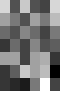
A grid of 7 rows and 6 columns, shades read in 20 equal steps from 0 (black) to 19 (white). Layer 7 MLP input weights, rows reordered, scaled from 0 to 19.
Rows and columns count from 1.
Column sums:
60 51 58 69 71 55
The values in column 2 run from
3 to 12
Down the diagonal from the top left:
16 9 10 10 13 0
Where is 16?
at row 1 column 1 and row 1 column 6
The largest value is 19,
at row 7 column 5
